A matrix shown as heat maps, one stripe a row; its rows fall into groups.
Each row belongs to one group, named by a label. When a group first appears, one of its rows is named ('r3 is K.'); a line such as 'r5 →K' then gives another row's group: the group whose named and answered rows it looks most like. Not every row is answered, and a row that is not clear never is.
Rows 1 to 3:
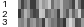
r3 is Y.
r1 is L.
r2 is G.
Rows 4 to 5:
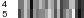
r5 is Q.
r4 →Q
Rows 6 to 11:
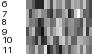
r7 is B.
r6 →L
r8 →L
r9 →L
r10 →G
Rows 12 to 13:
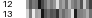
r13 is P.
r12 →L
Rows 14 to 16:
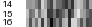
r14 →Y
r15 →B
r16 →B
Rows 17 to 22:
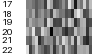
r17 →G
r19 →G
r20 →Y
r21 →Q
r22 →P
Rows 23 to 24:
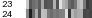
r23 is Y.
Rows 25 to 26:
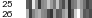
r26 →B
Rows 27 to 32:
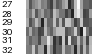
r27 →B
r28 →Y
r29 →P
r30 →L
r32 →G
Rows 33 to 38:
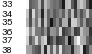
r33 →P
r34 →P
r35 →B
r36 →P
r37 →B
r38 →Y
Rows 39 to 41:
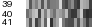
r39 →P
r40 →Q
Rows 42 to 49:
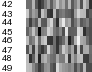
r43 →Y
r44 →G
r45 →Q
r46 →B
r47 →G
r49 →L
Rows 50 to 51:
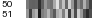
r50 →L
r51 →Q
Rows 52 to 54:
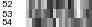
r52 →B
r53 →Y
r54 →L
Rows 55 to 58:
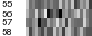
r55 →P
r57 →L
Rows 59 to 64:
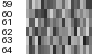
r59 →P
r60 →G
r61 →P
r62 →G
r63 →Q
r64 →P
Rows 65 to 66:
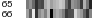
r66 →Y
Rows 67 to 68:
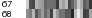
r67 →B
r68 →Y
